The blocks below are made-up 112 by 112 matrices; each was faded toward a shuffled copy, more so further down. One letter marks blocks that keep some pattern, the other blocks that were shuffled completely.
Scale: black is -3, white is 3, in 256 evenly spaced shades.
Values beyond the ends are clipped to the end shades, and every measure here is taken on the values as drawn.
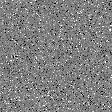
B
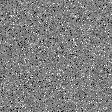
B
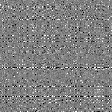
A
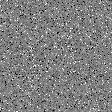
B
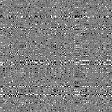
A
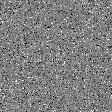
B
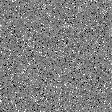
B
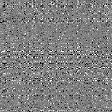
A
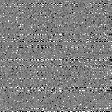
A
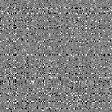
A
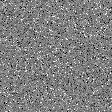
B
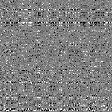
A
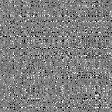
A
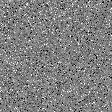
B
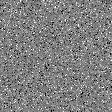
B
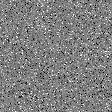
B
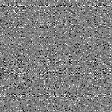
A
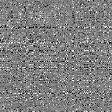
A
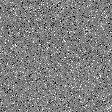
B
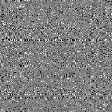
A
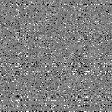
A
